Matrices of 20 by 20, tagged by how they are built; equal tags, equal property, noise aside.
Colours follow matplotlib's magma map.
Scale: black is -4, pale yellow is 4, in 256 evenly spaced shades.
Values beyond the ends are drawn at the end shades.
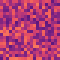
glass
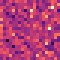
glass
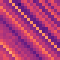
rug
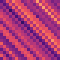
rug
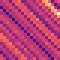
rug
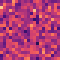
glass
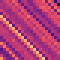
rug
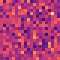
glass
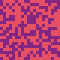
glass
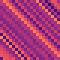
rug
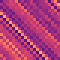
rug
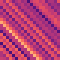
rug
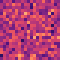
glass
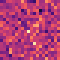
glass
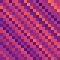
rug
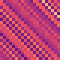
rug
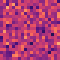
glass
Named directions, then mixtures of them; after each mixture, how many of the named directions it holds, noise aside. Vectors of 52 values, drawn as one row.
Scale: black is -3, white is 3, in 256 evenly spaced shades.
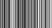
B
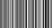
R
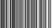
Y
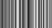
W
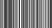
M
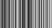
two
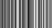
one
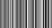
one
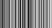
three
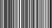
one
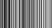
three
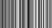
one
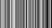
two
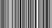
three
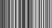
two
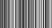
three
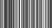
one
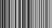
two
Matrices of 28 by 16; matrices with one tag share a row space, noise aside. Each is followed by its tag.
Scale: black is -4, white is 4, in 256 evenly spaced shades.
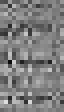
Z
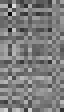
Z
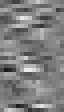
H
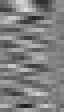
H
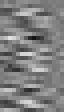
H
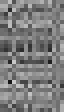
Z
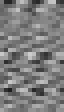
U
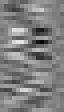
H
